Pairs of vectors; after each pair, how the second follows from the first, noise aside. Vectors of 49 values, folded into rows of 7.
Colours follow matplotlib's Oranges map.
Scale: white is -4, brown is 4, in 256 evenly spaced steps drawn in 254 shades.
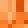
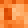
wrapped around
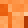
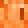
wrapped around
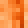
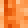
reversed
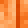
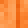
shrunk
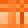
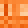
reversed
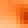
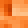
wrapped around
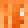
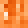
reversed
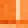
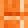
wrapped around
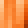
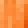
shrunk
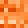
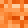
reversed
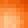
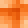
wrapped around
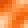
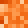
sign-scrambled
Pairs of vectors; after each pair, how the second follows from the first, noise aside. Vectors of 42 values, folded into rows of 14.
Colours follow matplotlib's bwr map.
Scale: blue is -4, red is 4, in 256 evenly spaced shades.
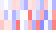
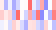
wrapped around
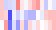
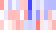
wrapped around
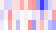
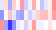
wrapped around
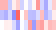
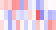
reversed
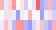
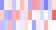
wrapped around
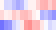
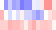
wrapped around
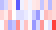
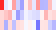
reversed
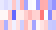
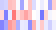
reversed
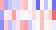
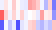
reversed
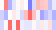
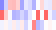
wrapped around
